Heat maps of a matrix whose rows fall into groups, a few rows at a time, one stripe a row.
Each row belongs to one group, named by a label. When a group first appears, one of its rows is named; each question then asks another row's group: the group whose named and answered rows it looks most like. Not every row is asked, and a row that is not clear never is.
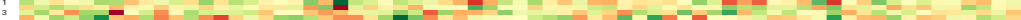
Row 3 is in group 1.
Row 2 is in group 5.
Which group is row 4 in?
1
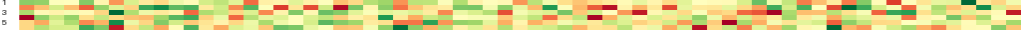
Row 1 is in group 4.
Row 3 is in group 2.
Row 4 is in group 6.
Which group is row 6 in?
1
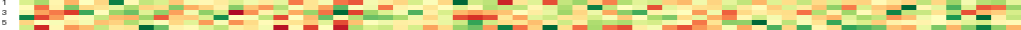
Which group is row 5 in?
5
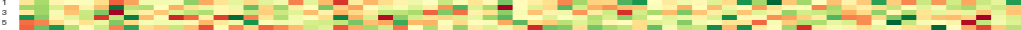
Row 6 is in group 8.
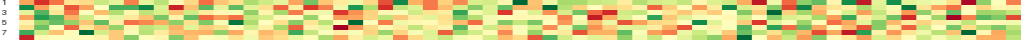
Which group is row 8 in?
8
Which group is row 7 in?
4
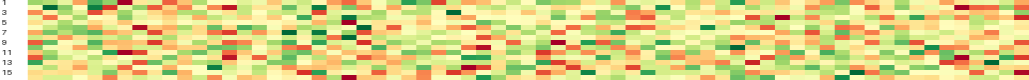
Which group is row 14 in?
1
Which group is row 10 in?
1
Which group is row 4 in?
2
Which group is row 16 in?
5
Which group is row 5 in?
5
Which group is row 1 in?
1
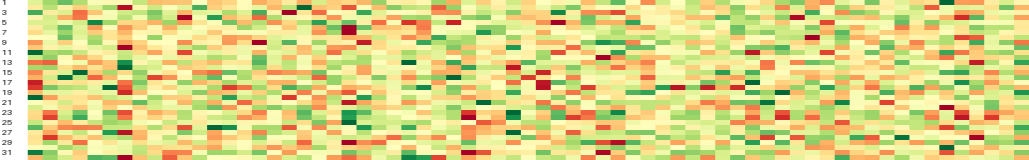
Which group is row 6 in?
5
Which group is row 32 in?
1
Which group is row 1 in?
8
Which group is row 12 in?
6
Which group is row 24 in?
2
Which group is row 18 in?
1
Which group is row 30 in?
8
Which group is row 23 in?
2
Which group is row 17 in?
8
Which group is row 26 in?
6
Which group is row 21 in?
5
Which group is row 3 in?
6
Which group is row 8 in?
8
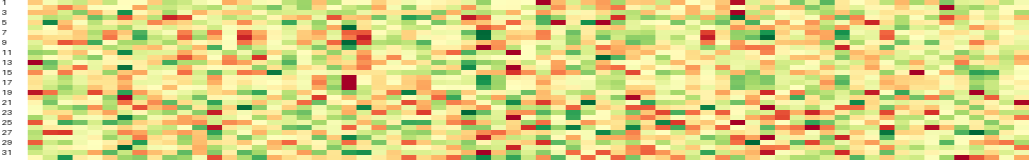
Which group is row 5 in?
6
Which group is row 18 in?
5
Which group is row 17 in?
5
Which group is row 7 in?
5
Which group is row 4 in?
1
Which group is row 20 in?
1
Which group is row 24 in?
2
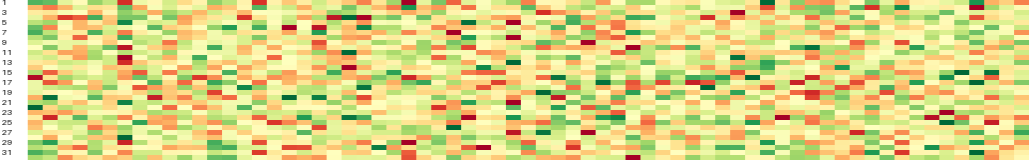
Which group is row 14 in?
5
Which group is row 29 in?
4
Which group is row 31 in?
4
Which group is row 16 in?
8
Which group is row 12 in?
1
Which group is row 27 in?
4
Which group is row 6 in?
6
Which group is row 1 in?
4
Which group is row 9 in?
4
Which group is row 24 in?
2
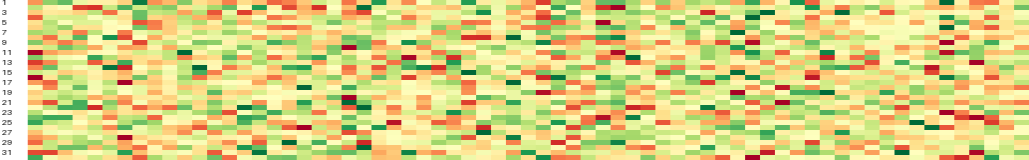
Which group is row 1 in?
8
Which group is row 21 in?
2
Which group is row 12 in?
4
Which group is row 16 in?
8
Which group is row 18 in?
2
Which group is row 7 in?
1
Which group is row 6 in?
8
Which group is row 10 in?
5
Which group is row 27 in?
5
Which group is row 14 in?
1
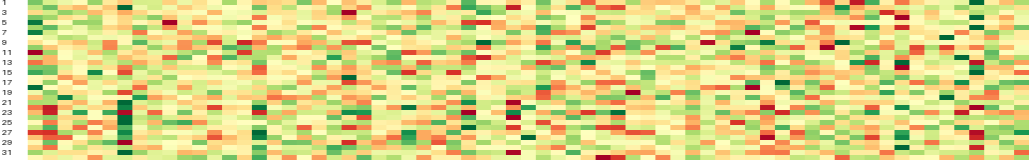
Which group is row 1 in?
4
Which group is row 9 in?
5
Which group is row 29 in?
1
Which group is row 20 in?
8
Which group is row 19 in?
1
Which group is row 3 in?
5
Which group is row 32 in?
6
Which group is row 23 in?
2
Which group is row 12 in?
6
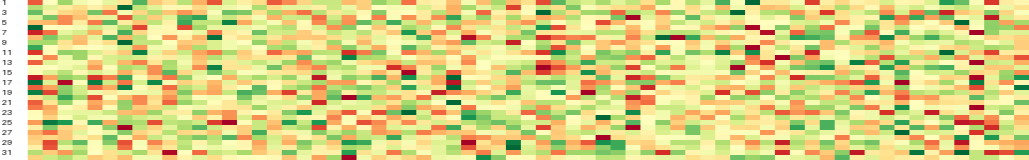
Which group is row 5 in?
6
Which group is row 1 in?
8
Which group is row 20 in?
5
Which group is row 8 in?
1
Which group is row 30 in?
2
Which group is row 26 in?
1
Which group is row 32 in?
5
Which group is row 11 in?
8
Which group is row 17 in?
4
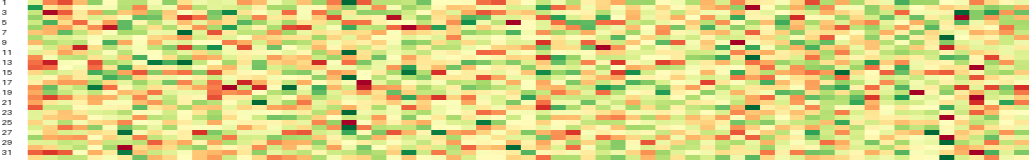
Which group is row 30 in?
2
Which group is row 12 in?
8
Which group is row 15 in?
1
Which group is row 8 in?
8
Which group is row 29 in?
8
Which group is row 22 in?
8
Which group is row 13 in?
6
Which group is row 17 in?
5
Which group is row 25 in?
5
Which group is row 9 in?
1
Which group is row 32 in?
8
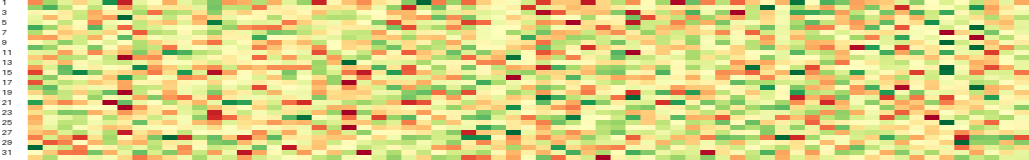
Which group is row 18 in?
4
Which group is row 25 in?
8
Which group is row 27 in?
2
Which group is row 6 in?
4
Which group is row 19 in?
1
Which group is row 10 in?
4
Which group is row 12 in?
2
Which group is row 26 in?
5
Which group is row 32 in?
6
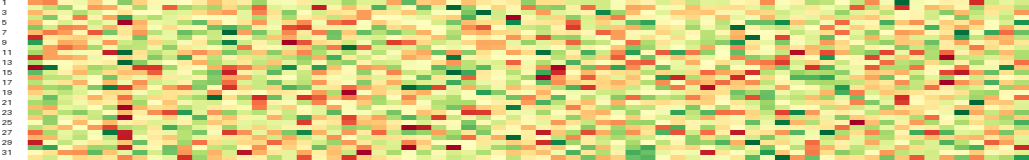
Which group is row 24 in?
1
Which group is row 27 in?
1
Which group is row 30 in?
4
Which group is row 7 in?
6
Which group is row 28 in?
2
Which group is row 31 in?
5
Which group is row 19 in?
5
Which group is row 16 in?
1
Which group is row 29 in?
8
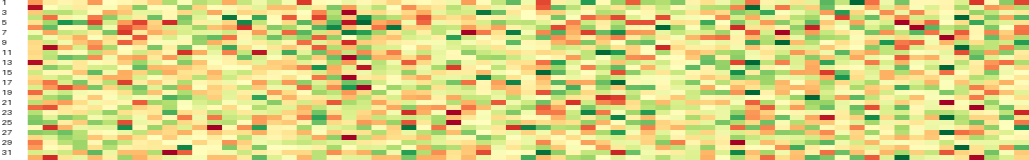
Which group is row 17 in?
2
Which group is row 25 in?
4
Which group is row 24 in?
8
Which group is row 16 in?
5
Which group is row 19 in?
8
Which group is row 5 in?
5
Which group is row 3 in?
5
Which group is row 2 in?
8
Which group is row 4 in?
6
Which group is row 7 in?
2
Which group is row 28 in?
5
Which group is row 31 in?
1
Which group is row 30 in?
6
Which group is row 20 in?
6
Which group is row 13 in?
8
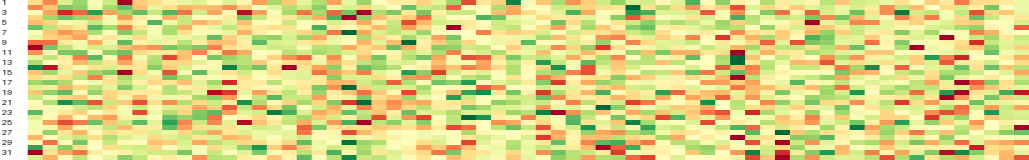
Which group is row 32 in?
2
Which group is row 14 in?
6
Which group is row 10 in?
6
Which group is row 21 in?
5
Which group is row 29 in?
2
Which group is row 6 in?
4
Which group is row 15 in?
1
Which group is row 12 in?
1
